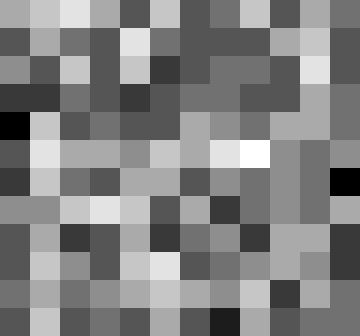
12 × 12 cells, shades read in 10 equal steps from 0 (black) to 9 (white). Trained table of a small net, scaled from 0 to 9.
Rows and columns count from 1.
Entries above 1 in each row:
12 12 12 12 11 12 11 12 12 12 12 11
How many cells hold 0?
2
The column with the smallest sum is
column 1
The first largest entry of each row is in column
3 5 11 11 2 9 2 4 2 6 6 2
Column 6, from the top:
7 4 2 3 3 7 6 3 2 8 7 6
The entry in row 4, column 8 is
4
